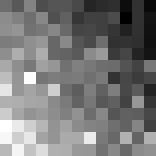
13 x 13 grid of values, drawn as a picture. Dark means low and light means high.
Ninth with the highest average: bottom left. Ninth with the lowest average: top right. Mirror symmetry: none. Slope: up to the bottom left. Stripes: none.
